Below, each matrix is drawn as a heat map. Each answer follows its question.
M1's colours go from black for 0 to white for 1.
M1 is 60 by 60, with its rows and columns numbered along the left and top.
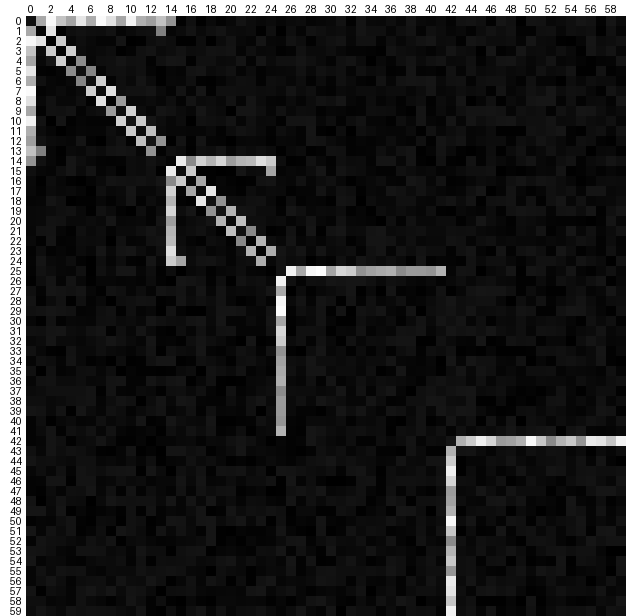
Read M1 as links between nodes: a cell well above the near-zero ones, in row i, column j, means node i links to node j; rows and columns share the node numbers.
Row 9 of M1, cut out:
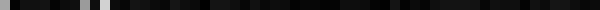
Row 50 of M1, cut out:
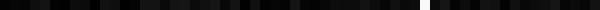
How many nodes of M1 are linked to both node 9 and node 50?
0
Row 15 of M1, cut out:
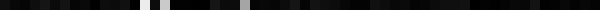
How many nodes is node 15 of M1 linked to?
3
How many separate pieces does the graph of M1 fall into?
3
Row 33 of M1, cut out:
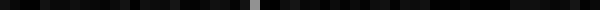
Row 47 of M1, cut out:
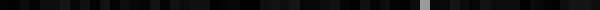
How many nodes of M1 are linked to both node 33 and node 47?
0
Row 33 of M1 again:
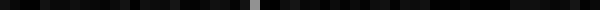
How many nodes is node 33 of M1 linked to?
1
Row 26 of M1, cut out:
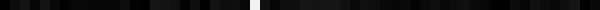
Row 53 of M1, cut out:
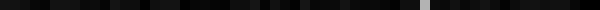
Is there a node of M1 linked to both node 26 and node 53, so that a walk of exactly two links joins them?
no
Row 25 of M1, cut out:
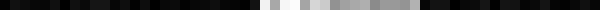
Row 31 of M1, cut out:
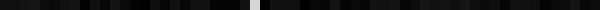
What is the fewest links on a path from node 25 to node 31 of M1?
1
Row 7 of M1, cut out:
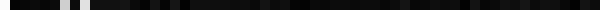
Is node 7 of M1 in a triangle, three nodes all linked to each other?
yes
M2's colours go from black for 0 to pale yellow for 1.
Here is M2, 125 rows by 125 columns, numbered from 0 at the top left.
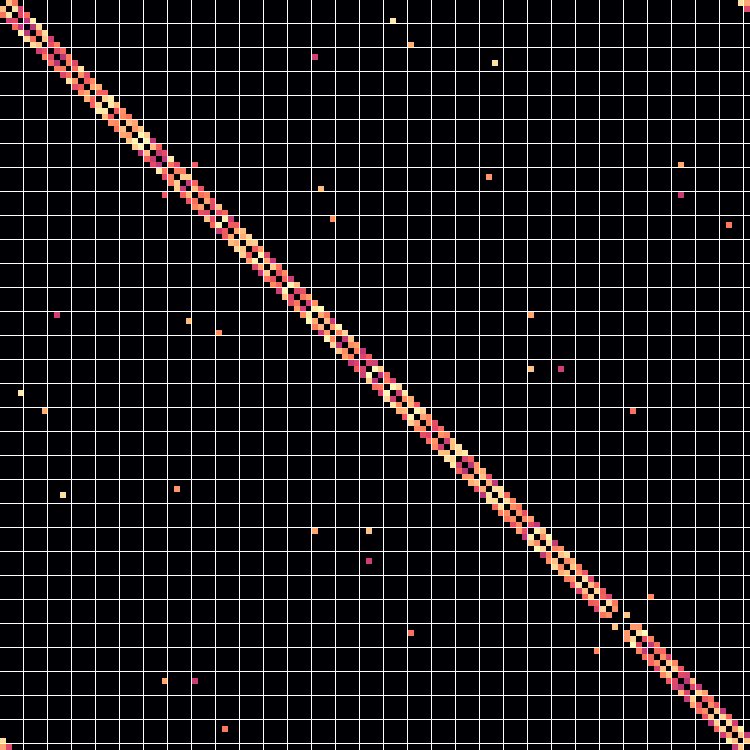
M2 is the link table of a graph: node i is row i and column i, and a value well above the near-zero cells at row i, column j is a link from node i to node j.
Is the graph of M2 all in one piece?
no
